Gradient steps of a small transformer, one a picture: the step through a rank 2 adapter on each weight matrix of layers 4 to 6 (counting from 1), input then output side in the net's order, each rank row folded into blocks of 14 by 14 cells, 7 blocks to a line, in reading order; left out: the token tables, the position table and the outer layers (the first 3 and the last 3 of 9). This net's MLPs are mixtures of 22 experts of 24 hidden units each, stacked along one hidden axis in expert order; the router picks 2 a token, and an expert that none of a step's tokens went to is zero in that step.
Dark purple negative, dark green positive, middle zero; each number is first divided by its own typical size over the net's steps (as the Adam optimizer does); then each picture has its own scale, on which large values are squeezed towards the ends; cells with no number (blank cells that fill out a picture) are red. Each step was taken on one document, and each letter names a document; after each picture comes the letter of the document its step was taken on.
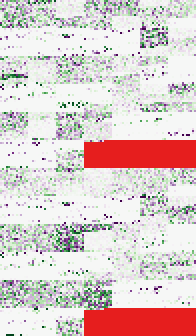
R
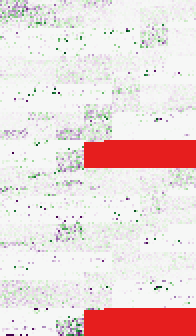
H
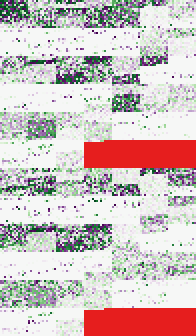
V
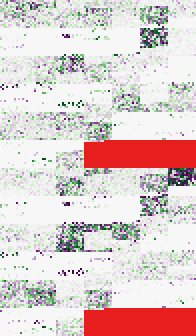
R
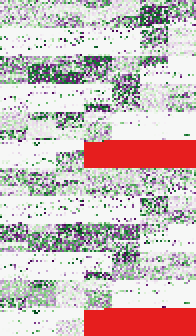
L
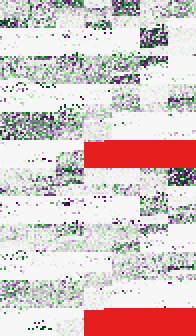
R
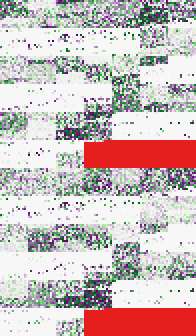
L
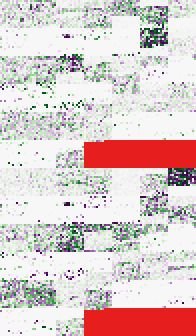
R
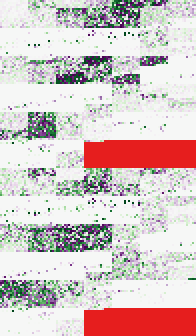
V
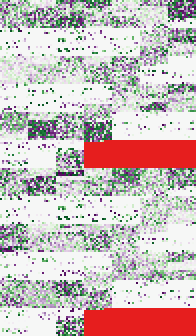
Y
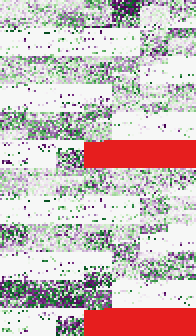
Y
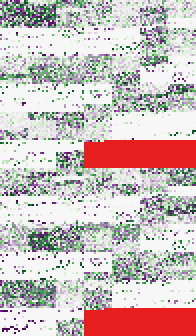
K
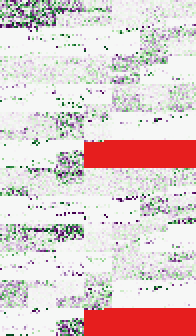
H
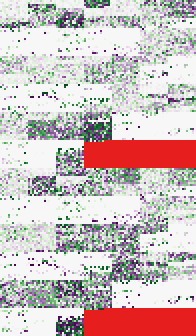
Y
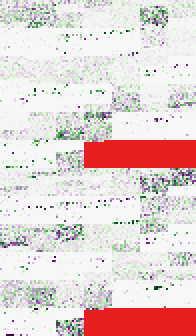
H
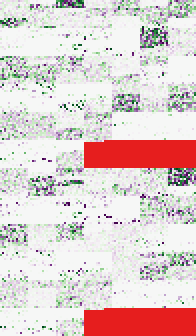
R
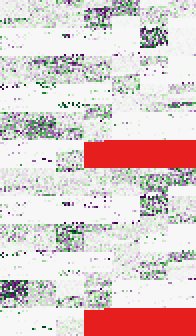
R
